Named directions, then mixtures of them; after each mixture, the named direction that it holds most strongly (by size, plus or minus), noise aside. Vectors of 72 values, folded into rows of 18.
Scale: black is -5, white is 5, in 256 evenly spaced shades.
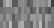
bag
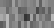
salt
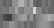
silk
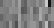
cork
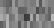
salt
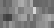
silk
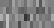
salt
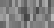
salt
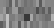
salt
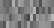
salt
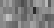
silk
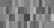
salt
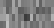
salt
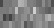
silk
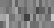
salt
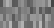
bag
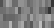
bag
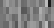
cork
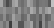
bag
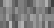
bag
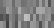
salt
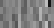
cork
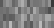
bag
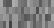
bag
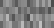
bag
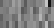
cork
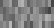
bag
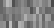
bag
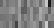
cork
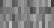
bag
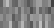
bag
